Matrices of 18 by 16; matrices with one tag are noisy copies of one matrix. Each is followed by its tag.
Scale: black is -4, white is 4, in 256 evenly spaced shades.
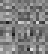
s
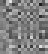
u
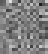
u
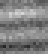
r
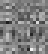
s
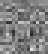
s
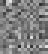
u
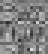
s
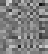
u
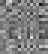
u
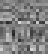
s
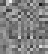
u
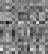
s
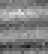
r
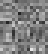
s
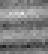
r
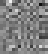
u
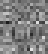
s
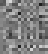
u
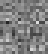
s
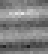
r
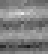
r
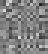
u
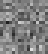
s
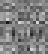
s
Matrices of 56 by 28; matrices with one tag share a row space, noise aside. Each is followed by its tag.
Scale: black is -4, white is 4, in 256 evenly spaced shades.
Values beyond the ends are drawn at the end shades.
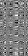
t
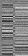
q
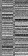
q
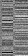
q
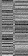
q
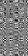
t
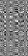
t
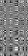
t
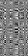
t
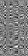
t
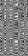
t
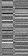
q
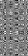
t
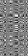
t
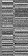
q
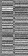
q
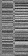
q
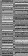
q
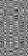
t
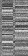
q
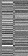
q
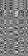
t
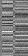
q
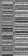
q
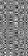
t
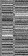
q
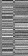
q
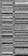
q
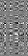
t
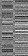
q
